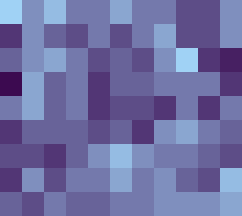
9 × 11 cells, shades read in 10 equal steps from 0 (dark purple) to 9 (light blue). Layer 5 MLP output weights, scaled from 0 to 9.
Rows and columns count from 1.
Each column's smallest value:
0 3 2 3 2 3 2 2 3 2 1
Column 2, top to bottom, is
6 6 6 7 7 4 3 6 3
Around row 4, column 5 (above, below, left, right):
3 2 5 4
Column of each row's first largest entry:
1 8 9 2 2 9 6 11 11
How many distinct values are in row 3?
8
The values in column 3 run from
2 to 8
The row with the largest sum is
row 1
